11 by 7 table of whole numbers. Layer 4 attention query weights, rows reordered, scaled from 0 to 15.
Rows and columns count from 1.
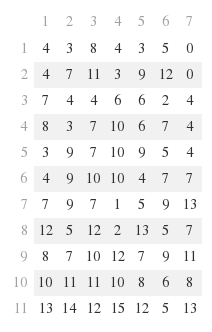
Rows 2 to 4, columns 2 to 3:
7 11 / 4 4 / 3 7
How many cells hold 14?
1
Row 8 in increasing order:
2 5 5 7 12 12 13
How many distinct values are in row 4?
6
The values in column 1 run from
3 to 13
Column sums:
80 81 99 83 82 72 71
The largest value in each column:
13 14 12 15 13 12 13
